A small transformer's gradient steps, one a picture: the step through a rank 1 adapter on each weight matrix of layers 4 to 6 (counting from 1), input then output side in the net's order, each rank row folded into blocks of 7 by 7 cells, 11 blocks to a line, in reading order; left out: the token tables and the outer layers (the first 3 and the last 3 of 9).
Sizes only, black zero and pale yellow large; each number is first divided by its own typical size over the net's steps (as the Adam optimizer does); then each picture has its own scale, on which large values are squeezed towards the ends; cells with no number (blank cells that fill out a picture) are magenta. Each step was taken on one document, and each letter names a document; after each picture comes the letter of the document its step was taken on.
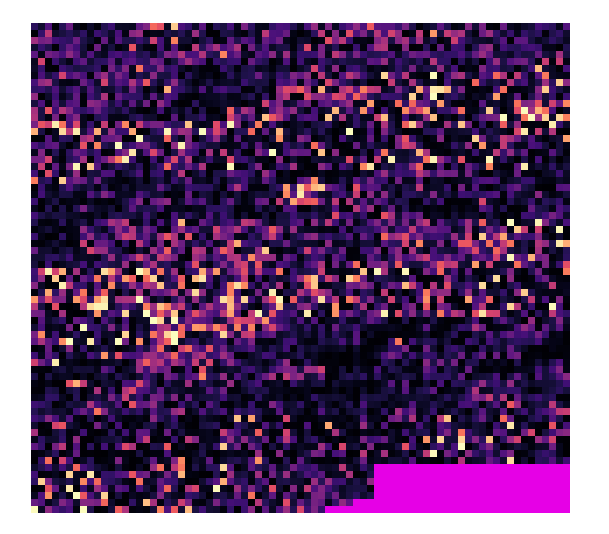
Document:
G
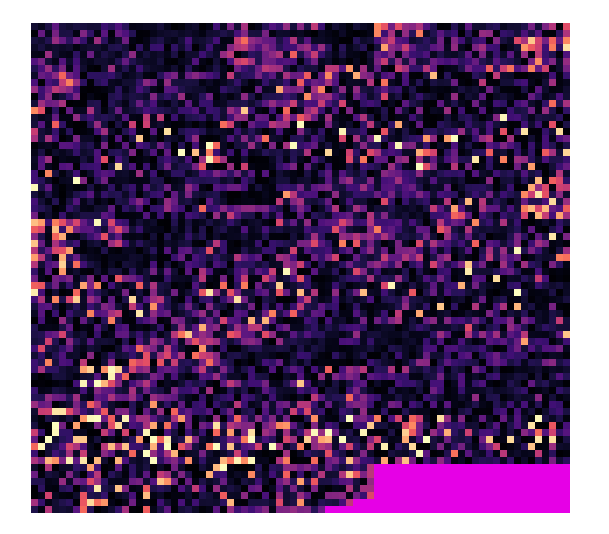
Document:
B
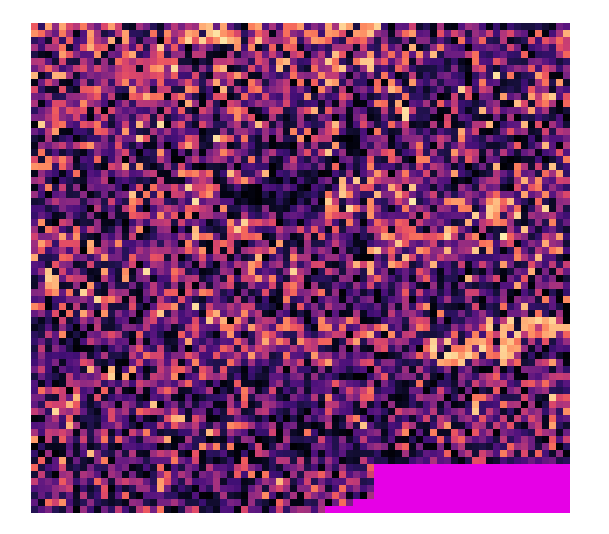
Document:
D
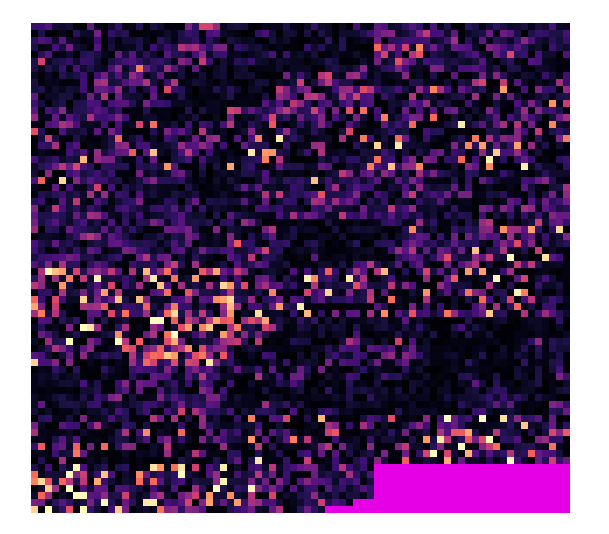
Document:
G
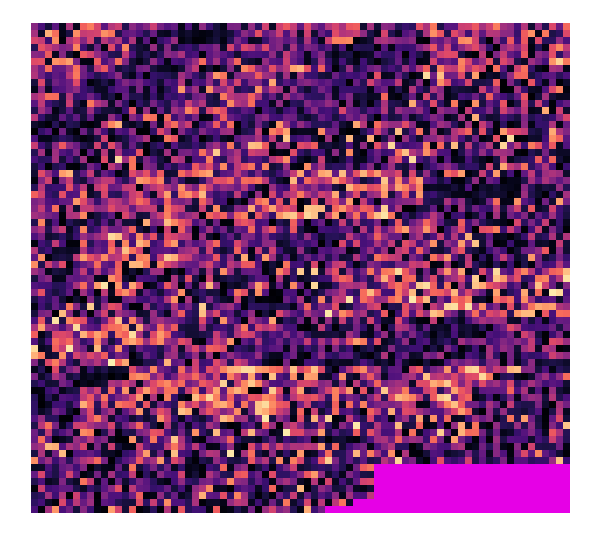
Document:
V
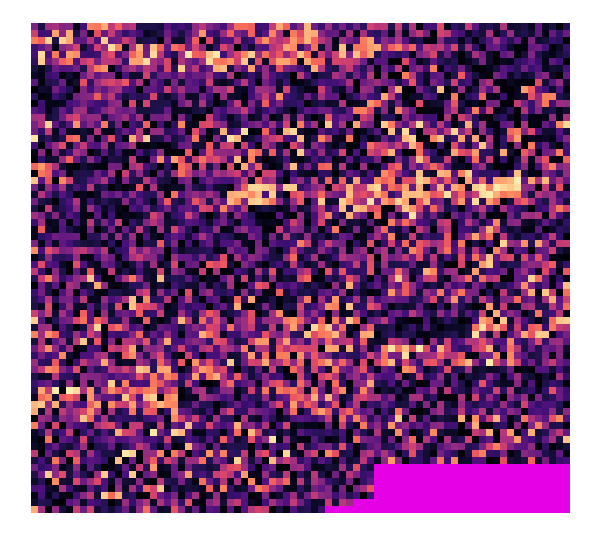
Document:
D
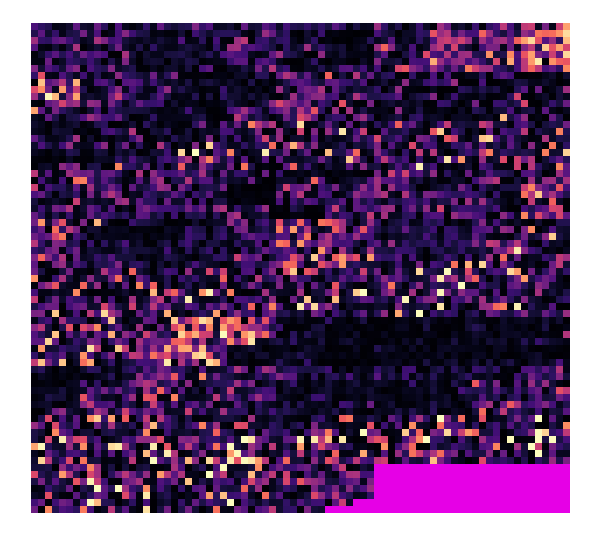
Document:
B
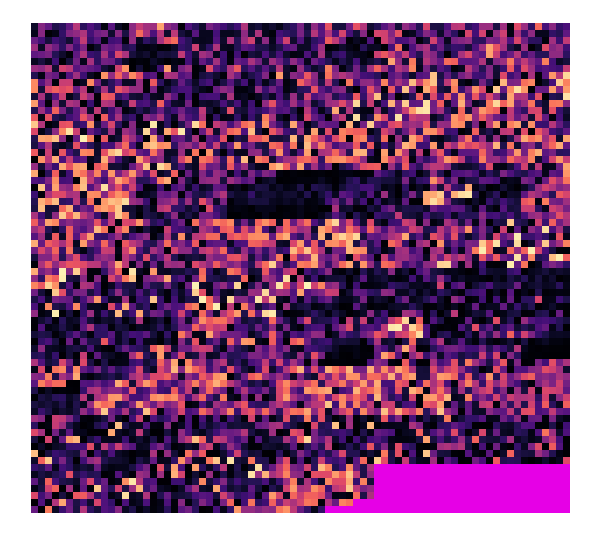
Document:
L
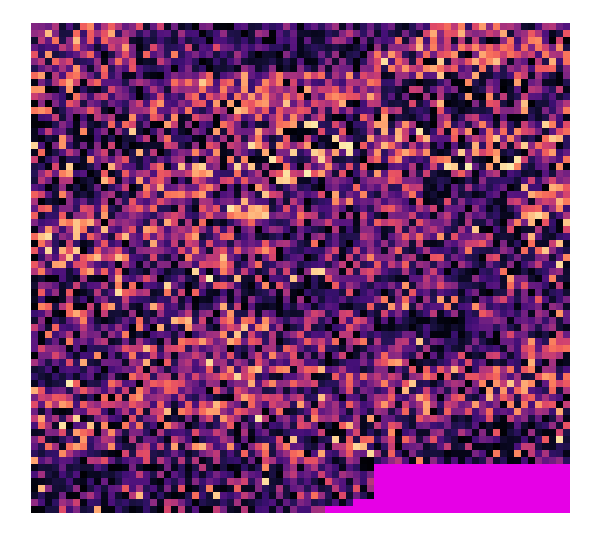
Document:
V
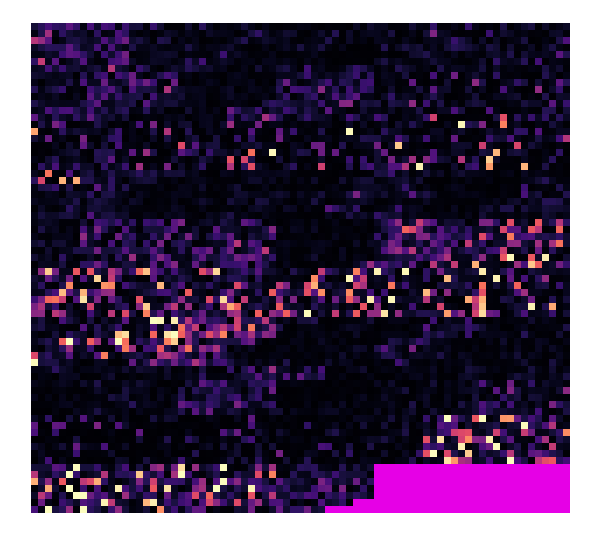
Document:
G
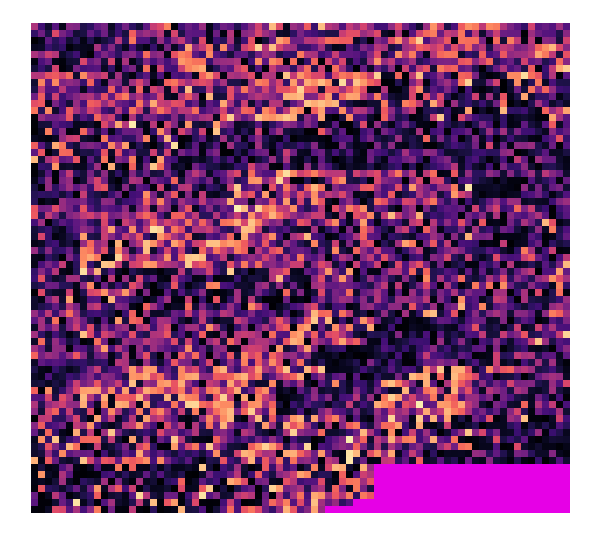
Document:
V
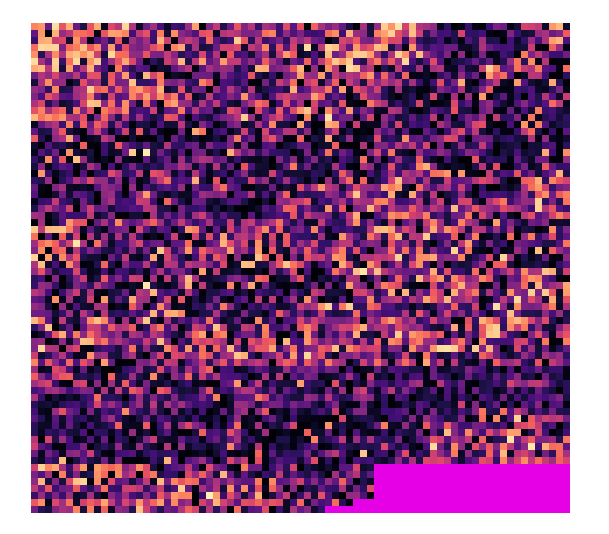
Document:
D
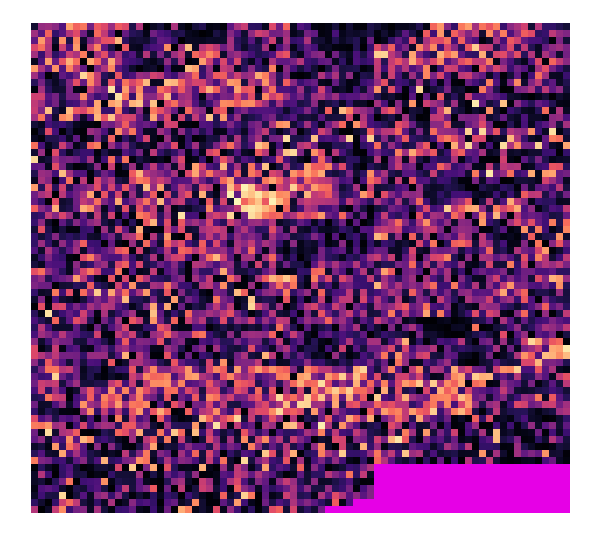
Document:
V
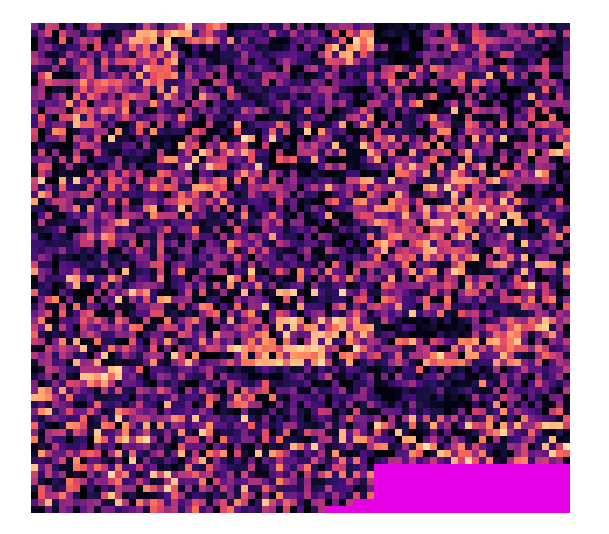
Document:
D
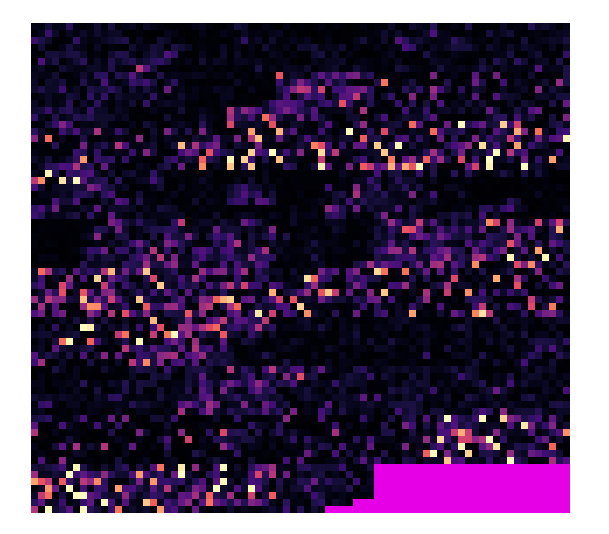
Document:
G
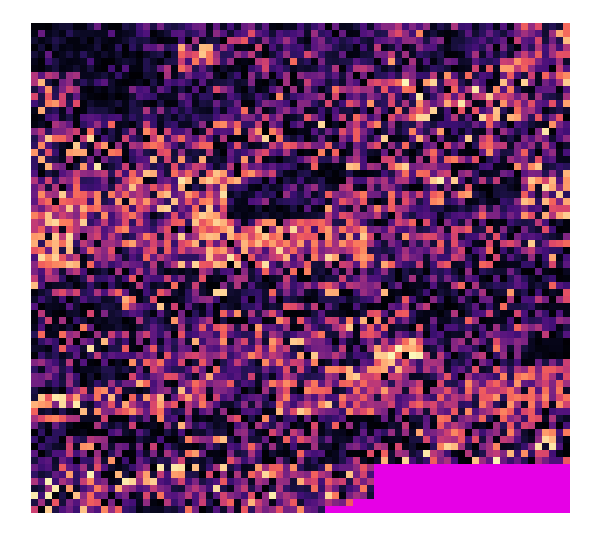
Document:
L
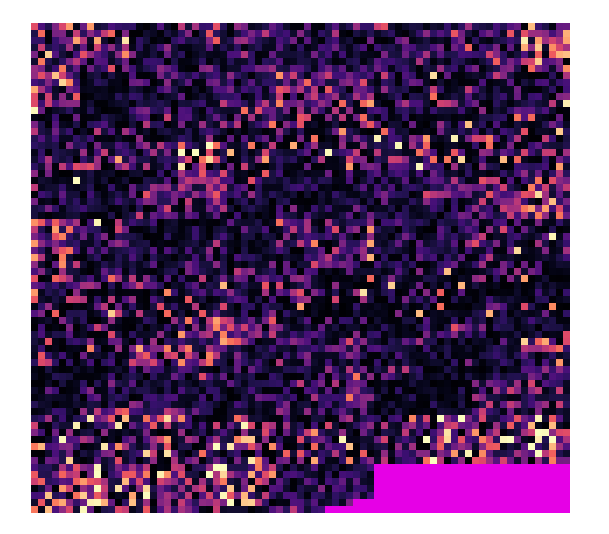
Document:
B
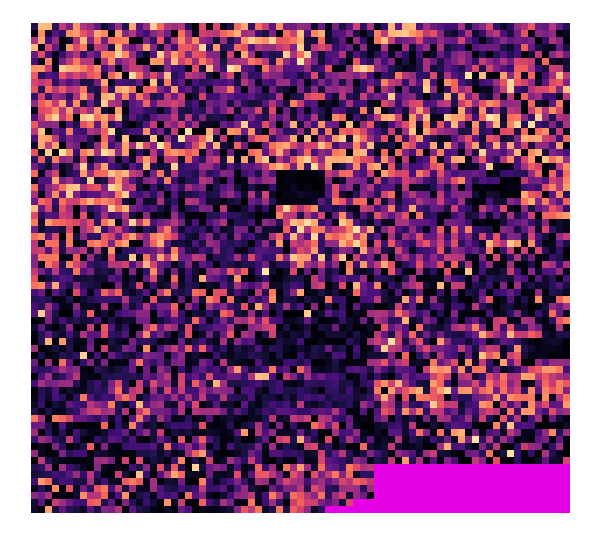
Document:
L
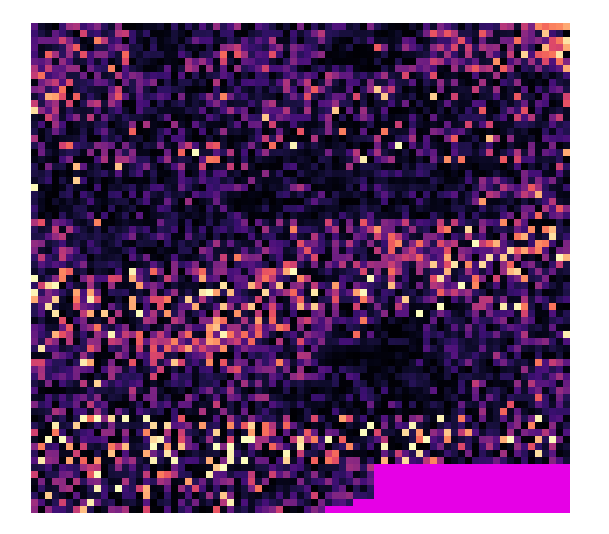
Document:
B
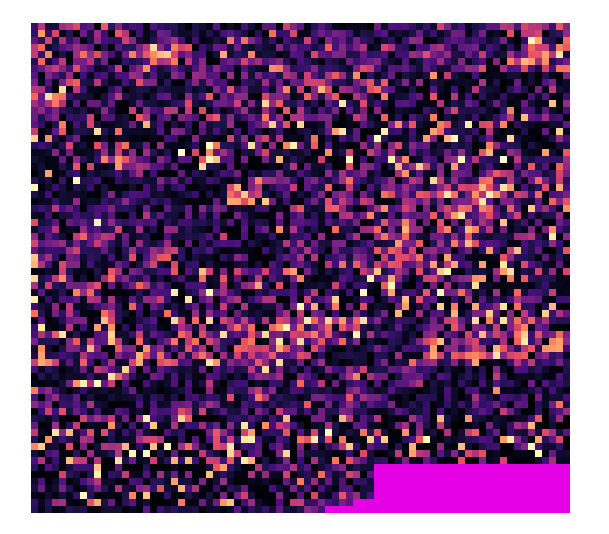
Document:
B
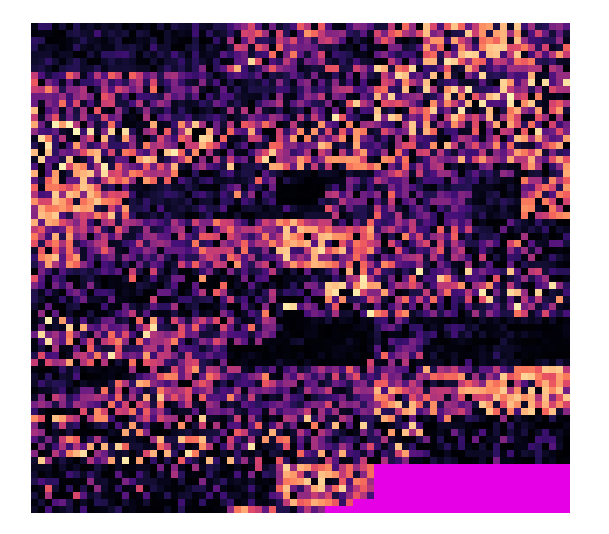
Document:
L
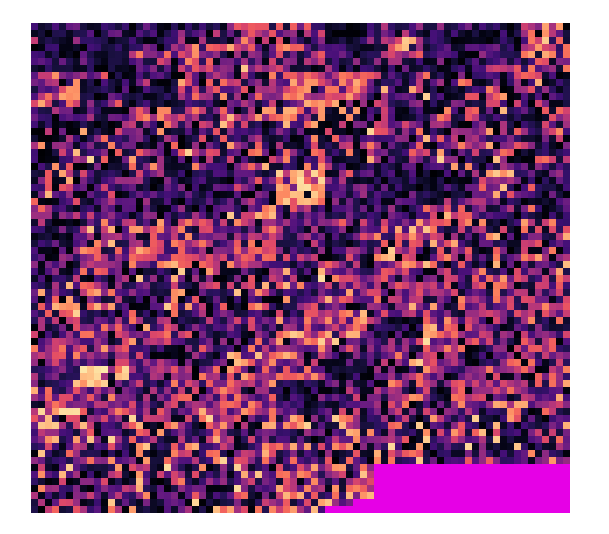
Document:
V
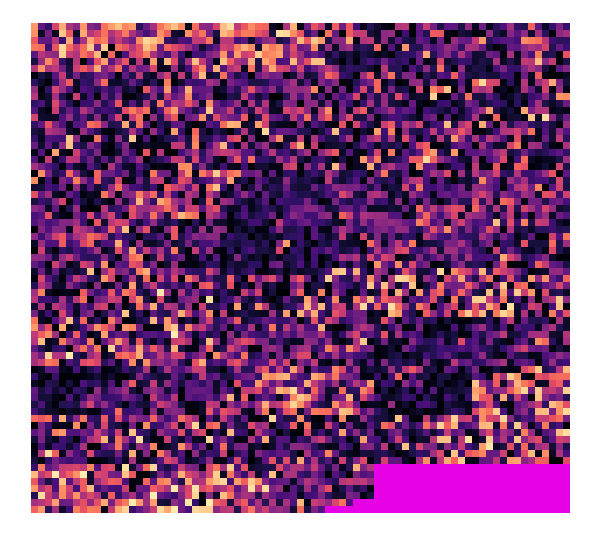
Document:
D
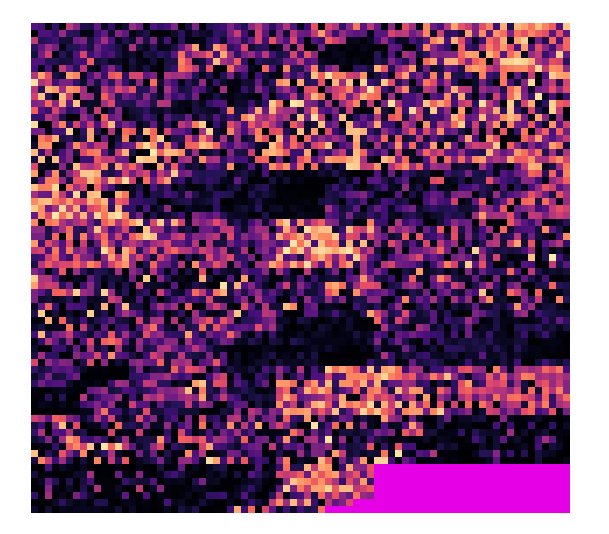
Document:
L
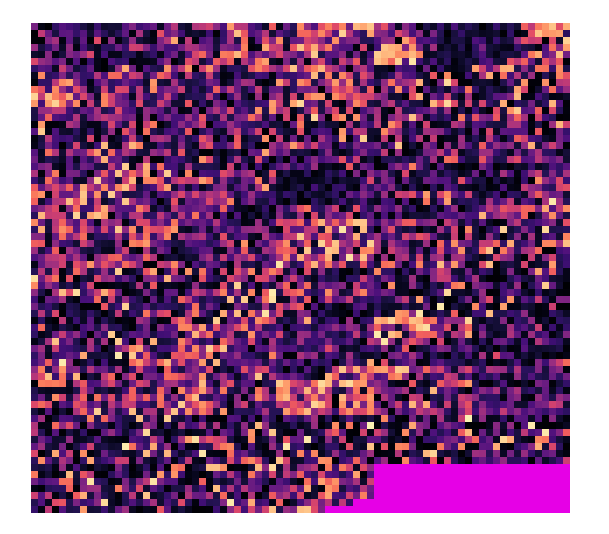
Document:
L
